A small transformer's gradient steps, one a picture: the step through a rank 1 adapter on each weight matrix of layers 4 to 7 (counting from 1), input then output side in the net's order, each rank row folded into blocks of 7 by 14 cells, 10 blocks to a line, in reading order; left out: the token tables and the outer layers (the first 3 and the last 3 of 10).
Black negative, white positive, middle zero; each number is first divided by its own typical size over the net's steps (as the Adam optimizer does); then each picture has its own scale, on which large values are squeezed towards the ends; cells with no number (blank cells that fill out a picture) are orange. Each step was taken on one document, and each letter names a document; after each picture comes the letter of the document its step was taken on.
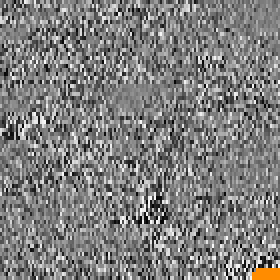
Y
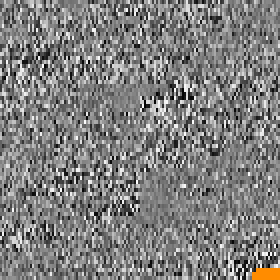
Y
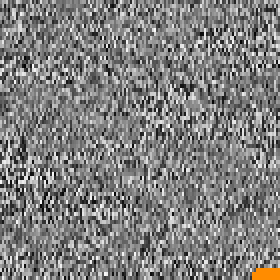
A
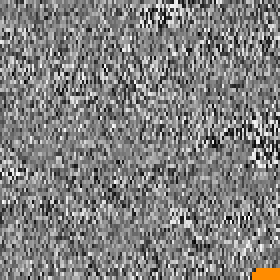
A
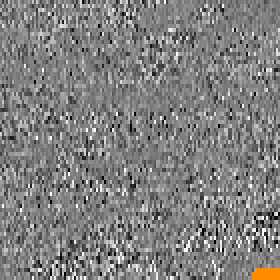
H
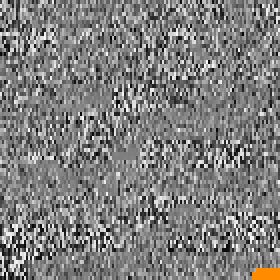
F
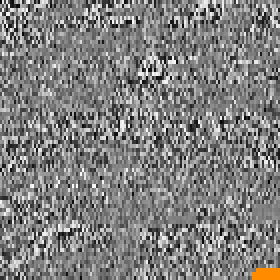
F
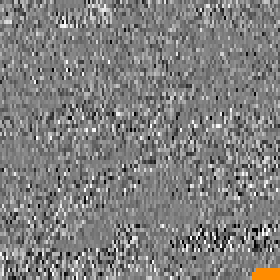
H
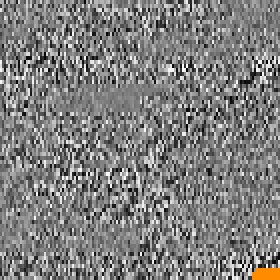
Y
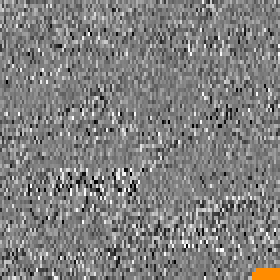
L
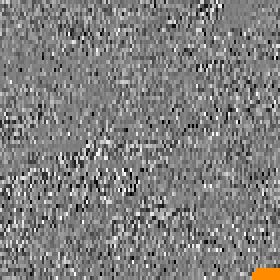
L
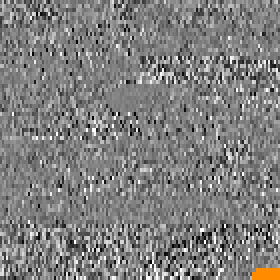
H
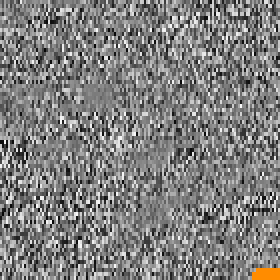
A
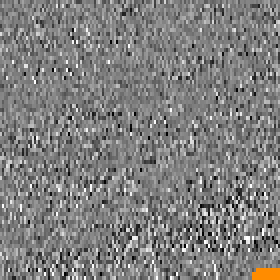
H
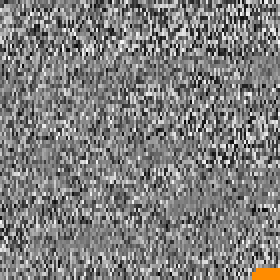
A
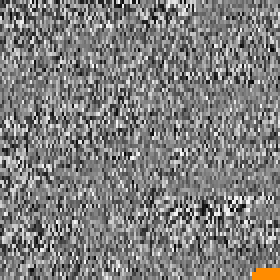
F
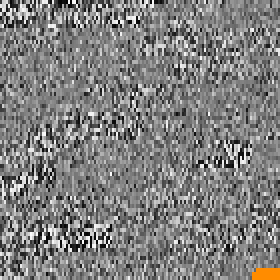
F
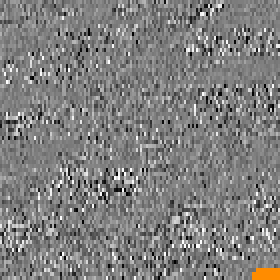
L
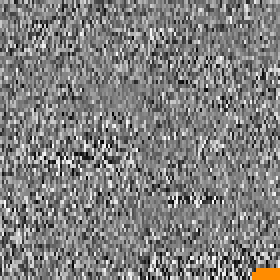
Y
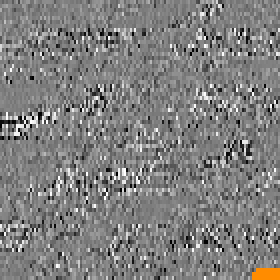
L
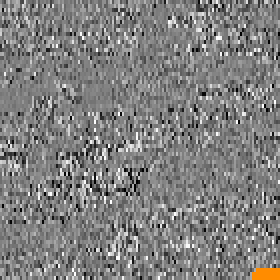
L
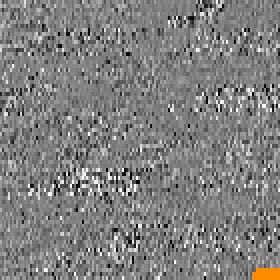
L
